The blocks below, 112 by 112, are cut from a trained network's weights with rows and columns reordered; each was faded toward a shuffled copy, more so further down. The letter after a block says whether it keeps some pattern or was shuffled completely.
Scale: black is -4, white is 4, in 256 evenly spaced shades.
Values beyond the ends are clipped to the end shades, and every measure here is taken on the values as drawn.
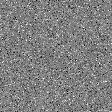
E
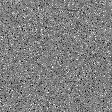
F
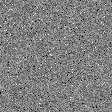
F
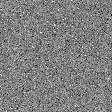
F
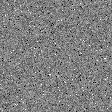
F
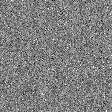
E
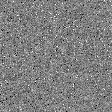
E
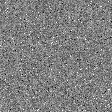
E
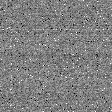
E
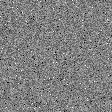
F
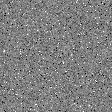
F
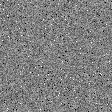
F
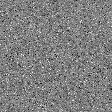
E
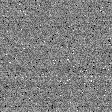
E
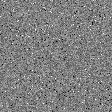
F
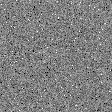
F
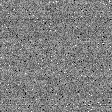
E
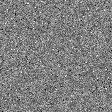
F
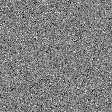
E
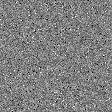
E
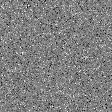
F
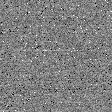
E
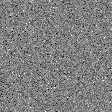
F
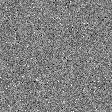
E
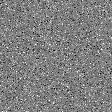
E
